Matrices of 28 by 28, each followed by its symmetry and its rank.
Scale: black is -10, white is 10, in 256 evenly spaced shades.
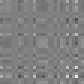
symmetric, rank two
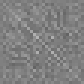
symmetric, rank five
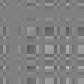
symmetric, rank one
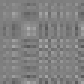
symmetric, rank two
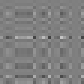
neither, rank one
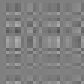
neither, rank one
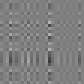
neither, rank one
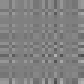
symmetric, rank one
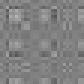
symmetric, rank two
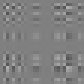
symmetric, rank one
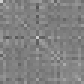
symmetric, rank five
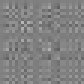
symmetric, rank two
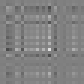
symmetric, rank one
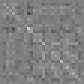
symmetric, rank five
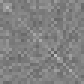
symmetric, rank five
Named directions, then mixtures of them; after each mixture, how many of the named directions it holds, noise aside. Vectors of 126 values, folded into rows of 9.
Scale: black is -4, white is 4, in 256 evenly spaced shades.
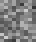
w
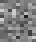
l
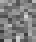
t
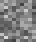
one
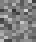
three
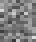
three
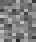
two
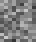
one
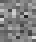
one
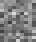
three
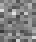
three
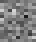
one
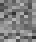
two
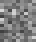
two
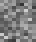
one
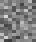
two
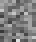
three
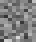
two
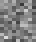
one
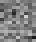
two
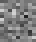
one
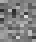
one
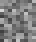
two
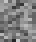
two
